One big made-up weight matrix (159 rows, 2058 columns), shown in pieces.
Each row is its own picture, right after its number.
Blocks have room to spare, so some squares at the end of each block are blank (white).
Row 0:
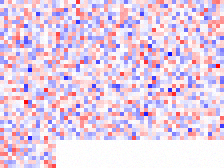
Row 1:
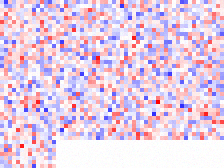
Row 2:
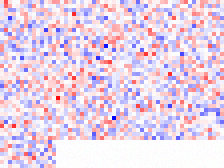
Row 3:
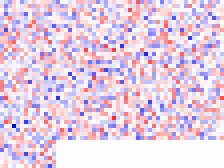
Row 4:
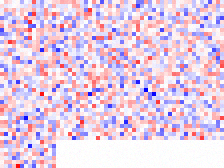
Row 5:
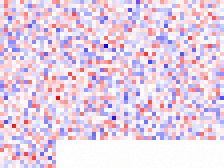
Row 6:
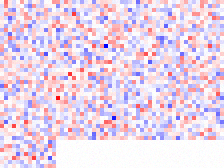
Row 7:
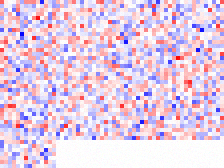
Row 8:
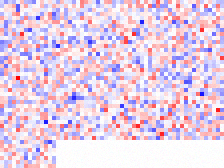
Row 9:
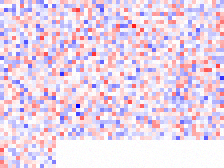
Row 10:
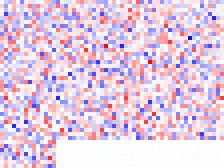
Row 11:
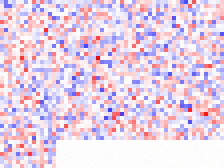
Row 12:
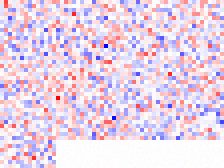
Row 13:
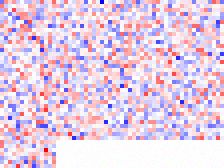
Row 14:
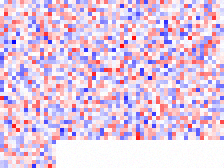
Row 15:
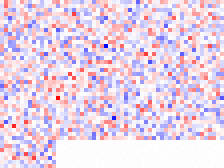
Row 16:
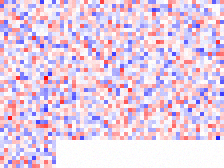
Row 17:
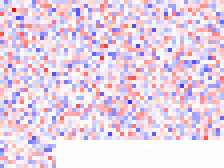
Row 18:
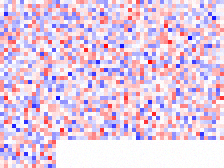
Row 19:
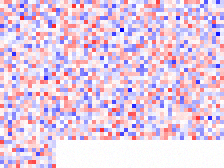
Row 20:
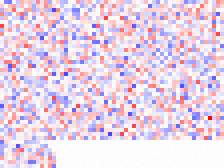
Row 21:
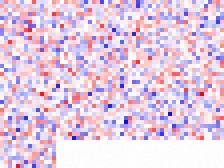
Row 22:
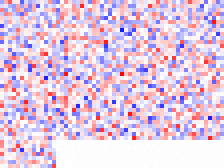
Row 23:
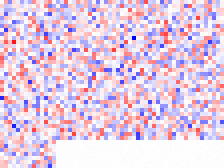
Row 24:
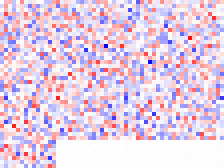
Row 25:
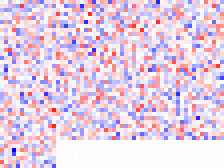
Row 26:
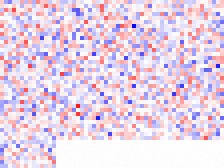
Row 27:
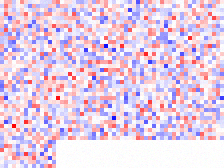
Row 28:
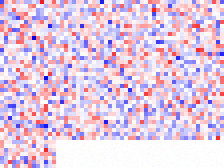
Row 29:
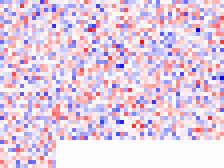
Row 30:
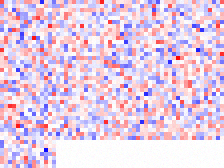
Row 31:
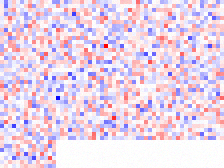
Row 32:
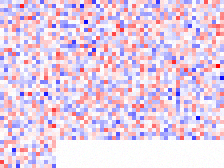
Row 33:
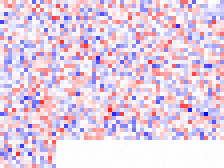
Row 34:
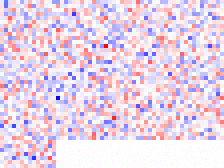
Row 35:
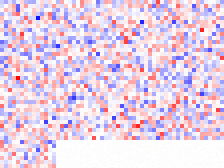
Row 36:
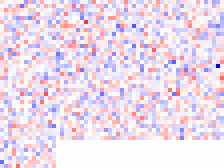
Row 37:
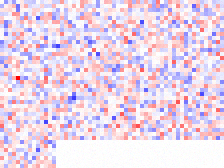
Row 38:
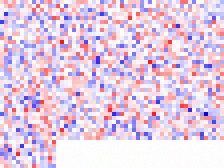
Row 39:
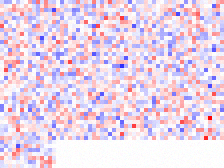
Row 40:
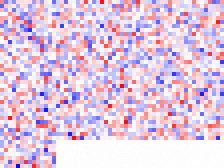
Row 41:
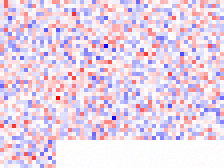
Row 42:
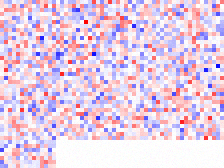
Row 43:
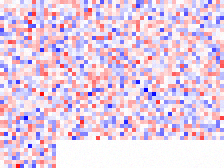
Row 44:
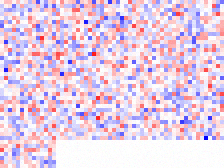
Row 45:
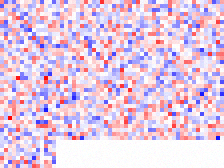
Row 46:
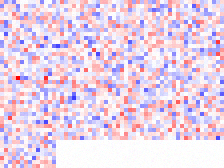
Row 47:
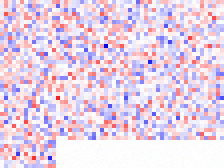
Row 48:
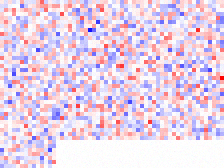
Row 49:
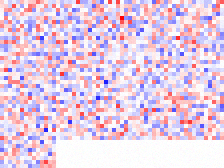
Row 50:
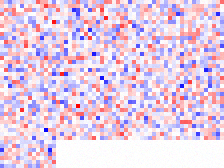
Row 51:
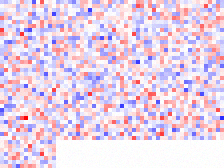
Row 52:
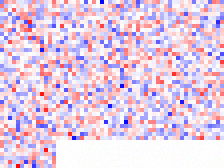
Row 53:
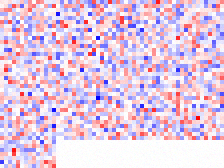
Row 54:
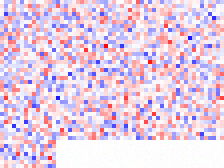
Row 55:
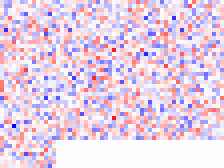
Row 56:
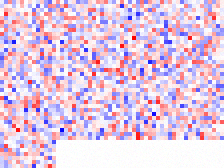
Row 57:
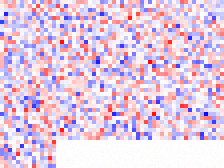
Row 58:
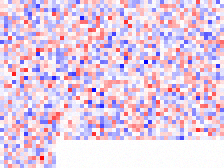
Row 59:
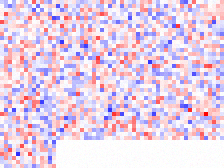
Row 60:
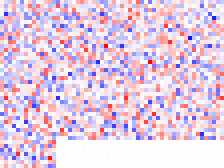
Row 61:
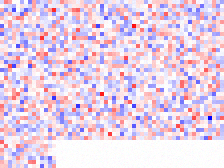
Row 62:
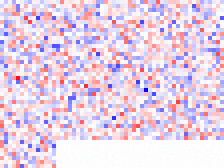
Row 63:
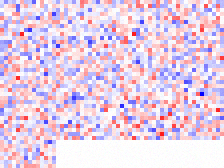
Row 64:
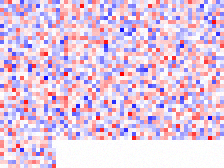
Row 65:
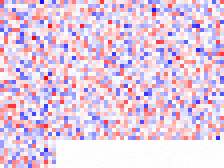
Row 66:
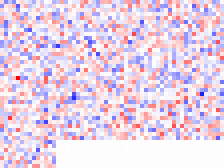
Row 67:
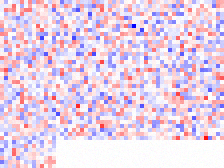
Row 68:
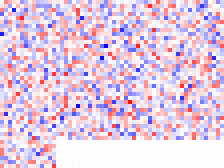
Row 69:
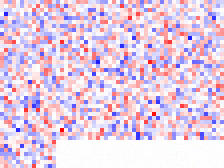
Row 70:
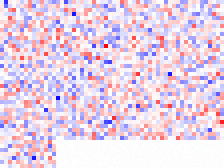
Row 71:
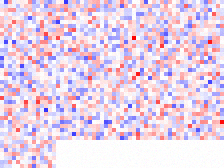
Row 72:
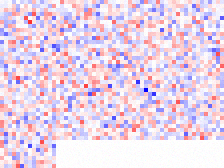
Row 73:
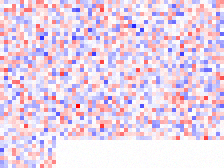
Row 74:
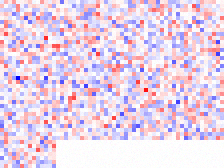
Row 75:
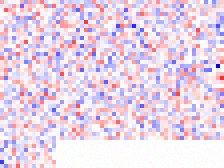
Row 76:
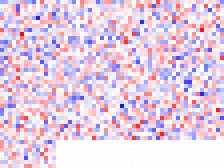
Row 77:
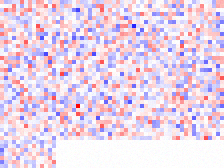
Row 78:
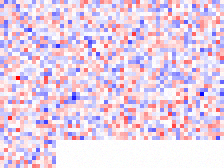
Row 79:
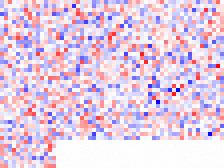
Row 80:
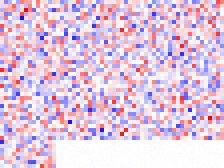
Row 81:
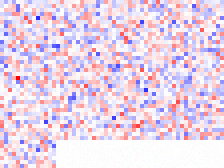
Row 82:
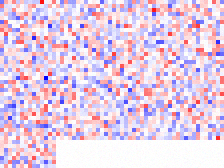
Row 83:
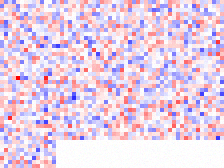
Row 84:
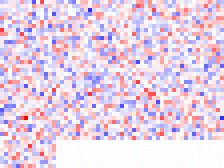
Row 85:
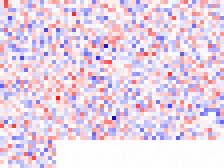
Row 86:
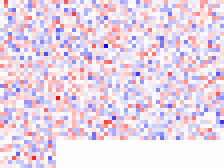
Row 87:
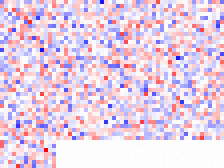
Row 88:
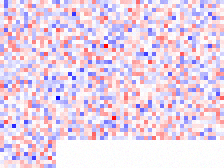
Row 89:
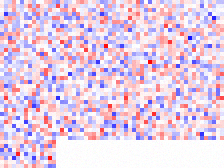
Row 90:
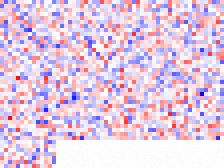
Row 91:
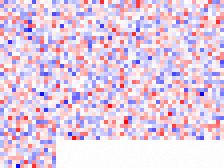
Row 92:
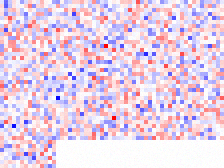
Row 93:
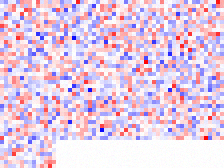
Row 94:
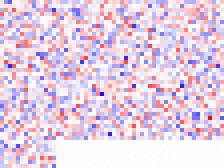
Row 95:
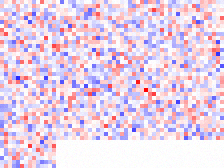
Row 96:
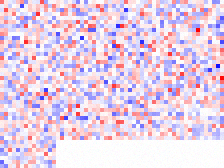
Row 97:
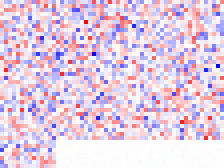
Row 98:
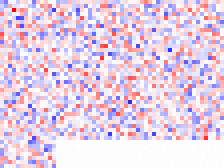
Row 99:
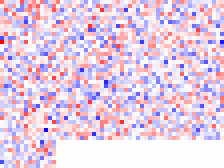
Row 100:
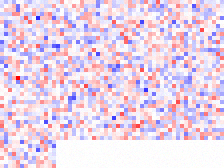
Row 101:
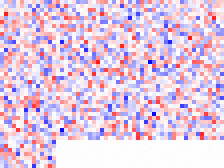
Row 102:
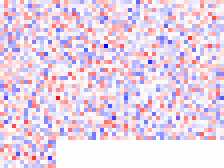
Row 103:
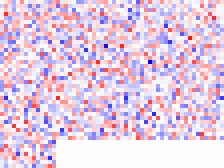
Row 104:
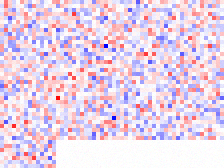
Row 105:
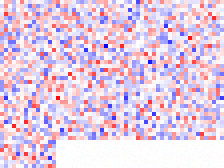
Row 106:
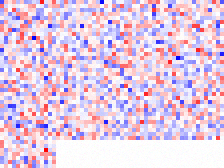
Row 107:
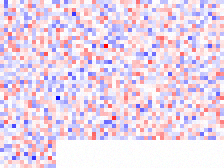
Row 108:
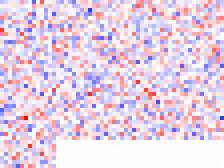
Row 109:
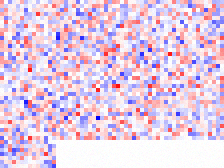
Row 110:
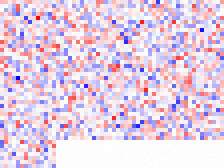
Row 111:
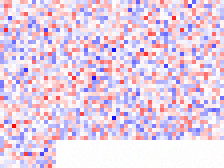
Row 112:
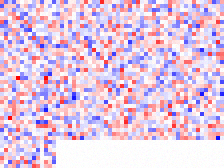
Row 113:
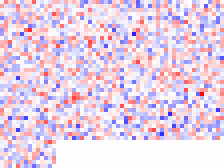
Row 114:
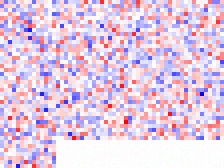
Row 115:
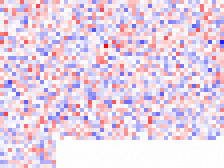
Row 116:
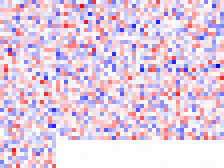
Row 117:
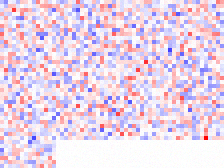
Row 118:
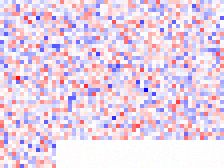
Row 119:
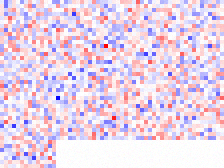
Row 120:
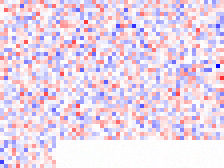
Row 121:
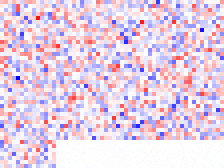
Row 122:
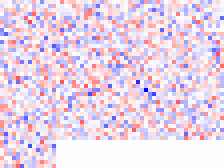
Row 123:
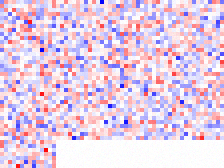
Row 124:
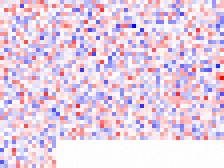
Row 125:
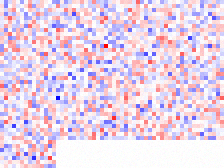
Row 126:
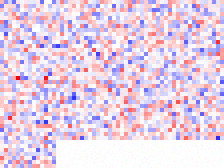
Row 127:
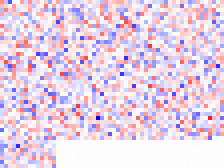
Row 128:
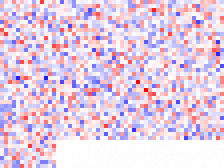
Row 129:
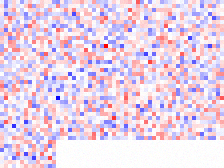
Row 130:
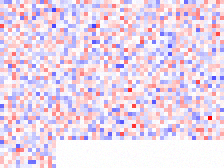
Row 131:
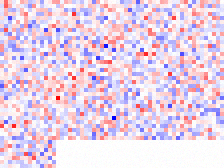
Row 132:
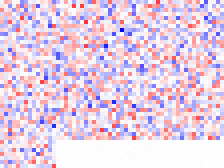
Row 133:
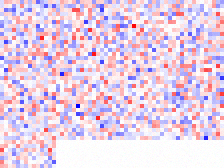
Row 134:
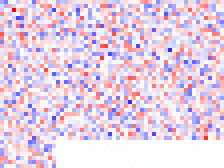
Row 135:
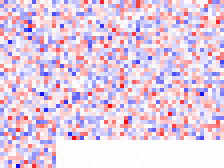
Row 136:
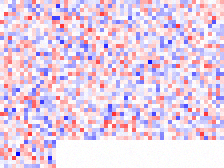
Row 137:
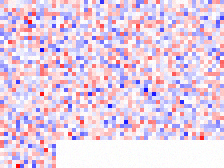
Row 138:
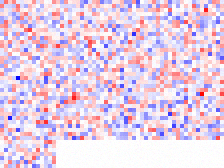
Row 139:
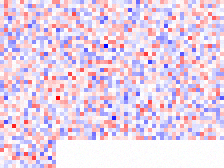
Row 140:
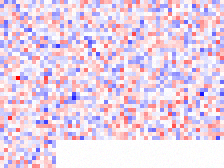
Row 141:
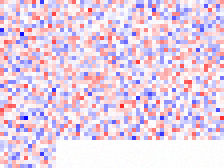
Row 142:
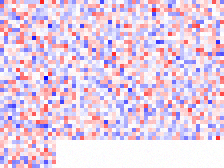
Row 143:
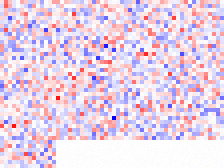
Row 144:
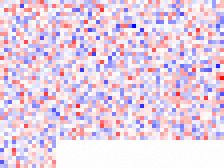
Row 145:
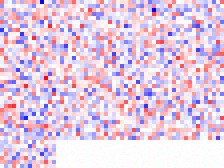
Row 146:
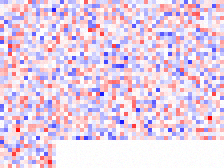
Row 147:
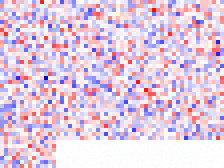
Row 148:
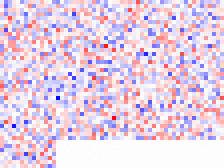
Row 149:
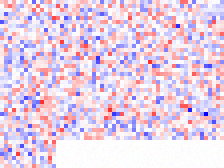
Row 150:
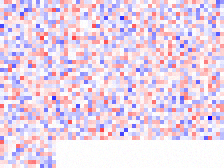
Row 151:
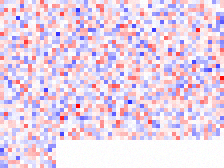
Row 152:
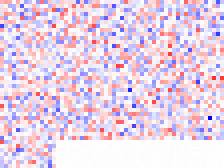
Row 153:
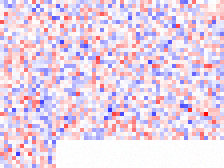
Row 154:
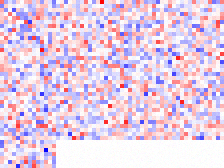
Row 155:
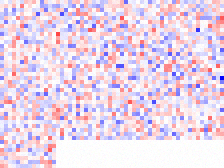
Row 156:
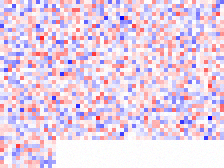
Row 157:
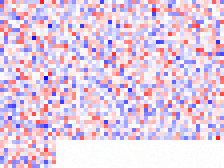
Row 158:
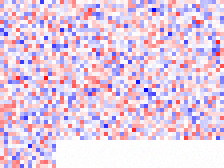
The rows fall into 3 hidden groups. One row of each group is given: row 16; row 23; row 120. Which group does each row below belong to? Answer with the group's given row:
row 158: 16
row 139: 23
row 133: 120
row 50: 120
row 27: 23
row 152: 120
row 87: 16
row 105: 23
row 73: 120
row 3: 23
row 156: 120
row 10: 23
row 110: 16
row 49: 120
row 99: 120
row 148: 23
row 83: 16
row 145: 16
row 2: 23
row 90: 16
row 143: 23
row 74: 16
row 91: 16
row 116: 120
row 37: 16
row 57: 23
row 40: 16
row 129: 23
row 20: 120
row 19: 120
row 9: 120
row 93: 120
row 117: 120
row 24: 23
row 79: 120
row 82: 16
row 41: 23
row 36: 120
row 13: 16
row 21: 16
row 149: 23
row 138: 16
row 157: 16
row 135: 16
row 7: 16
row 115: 120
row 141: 16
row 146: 120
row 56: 23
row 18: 23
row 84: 16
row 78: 16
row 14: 23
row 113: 16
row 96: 120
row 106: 16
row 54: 23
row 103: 23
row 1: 23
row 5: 23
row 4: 16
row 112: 16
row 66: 16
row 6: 23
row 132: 120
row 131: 23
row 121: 16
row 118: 16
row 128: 16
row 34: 23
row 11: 23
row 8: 16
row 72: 16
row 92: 23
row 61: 120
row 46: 16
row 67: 120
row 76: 16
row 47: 23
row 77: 120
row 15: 23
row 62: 16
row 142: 16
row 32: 120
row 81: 16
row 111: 23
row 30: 16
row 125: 23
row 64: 120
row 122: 16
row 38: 23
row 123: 16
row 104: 23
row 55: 23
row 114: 16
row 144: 120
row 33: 23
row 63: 16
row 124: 120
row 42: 120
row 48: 120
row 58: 120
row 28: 16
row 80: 120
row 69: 23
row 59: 23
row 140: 16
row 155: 120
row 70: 23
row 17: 120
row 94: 120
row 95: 16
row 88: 23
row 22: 120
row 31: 23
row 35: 16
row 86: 23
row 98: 120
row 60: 23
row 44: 120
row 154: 16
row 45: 16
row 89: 23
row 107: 23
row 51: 16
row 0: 120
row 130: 120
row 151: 120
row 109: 120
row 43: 16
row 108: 16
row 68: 120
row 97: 120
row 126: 16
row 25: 120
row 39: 120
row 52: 16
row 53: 120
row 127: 120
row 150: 120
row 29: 120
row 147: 16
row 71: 23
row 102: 23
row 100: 16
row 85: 23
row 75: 120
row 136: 23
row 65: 16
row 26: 120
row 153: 23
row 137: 16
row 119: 23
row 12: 23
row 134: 120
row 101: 23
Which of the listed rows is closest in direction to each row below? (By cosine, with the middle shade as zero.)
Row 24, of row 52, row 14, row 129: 14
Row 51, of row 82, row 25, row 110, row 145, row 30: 82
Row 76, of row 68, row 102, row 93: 93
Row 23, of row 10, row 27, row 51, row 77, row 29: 10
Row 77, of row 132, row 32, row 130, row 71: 130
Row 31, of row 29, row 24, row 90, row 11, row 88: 88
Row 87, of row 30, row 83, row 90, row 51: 51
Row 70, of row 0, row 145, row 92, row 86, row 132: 92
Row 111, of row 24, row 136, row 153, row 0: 24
